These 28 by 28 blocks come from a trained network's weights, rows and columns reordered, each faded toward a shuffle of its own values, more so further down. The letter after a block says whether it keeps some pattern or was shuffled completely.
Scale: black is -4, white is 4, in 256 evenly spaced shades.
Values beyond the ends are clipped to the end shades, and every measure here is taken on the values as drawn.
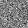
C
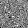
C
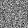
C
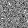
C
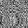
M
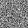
M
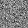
C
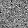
C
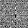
M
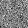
C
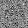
C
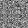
M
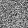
C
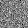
C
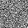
C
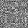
M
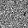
C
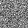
C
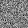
C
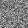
M
